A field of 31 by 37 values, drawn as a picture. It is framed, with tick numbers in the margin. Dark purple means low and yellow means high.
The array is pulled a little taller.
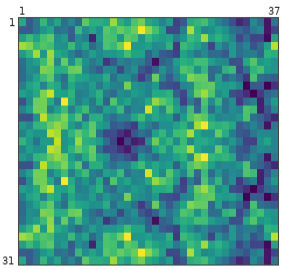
The values follow a bell shape. The top and bottom halves mirror each other. The ninth with the highest average is the middle left. On average the colour sits 50% of the way up the scale.
